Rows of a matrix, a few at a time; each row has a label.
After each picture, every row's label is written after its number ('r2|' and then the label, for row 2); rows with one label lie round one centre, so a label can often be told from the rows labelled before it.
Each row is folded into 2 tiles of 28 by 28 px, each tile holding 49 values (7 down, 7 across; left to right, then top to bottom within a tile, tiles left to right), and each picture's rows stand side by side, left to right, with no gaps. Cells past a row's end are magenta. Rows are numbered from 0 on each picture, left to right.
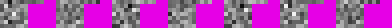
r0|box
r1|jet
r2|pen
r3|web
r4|pen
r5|box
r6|jet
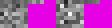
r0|web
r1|box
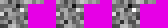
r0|pen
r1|pen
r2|pen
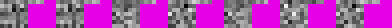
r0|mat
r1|mat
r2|web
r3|pen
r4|web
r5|box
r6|pen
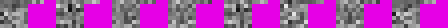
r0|web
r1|mat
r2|jet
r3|jet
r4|mat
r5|box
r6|jet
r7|web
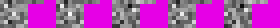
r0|box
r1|box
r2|pen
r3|box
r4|pen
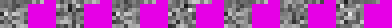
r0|web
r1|mat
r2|web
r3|pen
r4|web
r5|jet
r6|box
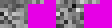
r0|web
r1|pen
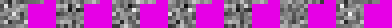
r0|box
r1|mat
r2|pen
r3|pen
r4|mat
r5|jet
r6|box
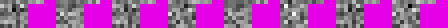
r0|mat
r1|web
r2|mat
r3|pen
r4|web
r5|box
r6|mat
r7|pen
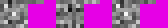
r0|box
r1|mat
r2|box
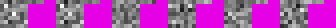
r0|box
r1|box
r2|jet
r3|mat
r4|web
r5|pen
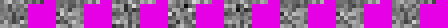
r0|jet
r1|web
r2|mat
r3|pen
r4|mat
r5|web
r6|web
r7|jet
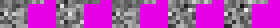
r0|web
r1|box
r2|web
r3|pen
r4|pen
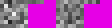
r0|box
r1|jet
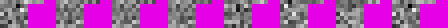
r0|pen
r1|jet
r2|jet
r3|jet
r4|mat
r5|box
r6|web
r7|pen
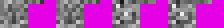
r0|jet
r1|jet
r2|box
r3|box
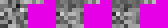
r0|pen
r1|web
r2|web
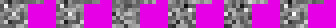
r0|box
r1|box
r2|web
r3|pen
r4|pen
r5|box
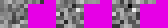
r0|jet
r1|pen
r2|pen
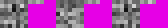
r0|mat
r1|web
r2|mat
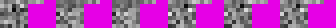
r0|mat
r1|web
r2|web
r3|pen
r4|pen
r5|pen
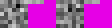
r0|pen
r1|mat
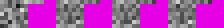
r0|pen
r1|jet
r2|jet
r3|jet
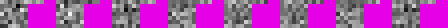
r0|pen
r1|box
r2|mat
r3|web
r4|jet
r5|jet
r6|web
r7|mat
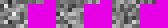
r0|box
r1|web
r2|jet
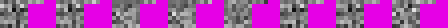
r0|mat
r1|mat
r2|web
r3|web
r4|jet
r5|mat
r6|mat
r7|pen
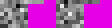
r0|pen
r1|box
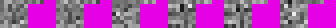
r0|jet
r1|jet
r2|web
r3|mat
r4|mat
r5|box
